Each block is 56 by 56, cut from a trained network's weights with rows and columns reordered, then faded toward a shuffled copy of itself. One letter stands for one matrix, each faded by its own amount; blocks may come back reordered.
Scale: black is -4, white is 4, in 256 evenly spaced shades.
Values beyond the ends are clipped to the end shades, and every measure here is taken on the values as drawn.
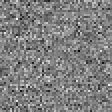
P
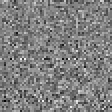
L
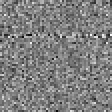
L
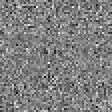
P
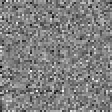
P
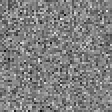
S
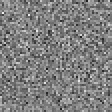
S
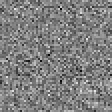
L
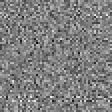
L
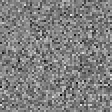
S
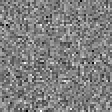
S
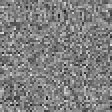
L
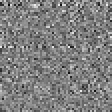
L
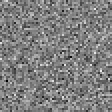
S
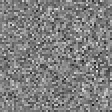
S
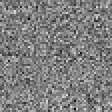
L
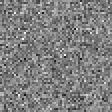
S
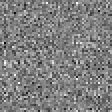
P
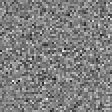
S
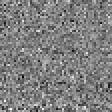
P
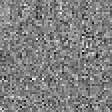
P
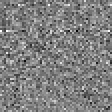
S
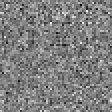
P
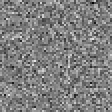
L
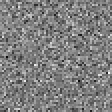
S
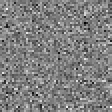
P
